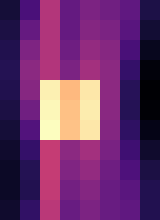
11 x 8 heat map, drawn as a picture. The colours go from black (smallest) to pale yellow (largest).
There is no overall slope. The ninth with the lowest average is the middle right. Values change most from cell to cell in the middle left. Streaks run downward. An odd patch, higher than its surroundings, sits in the centre.
